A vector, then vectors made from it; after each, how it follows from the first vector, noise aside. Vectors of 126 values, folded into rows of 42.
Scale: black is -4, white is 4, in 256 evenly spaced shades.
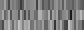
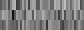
reversed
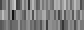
reversed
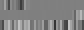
partly zeroed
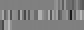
partly zeroed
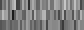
reversed
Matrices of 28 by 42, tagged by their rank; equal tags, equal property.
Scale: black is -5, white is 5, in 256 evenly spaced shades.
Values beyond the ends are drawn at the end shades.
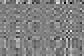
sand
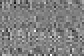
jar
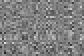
jar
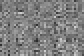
jar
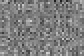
jar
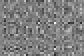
jar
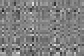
sand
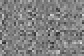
jar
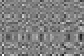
sand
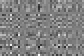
sand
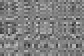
sand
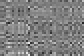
sand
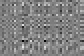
sand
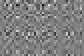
sand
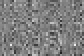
jar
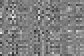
jar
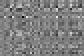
sand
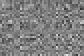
jar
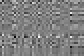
sand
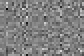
jar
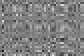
sand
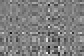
sand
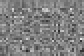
jar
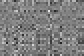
jar
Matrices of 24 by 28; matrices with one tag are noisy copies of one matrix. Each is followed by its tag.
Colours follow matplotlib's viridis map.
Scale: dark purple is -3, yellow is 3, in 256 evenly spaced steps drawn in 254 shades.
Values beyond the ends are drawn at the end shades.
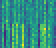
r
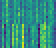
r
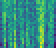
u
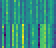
r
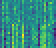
r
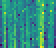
u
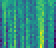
u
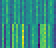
r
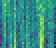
u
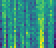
u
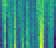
u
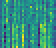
r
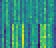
r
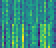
r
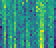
u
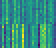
r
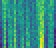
u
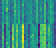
r
